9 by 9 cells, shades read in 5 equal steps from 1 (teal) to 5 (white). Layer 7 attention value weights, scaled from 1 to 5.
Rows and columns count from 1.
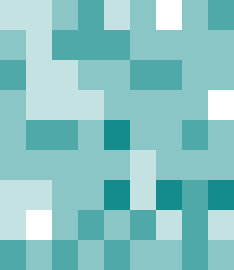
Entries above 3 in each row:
4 1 2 4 0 1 3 4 0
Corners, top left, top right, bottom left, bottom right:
4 2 2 3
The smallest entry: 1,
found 4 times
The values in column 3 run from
2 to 4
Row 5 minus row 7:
-1 -2 -1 0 0 -1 2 0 2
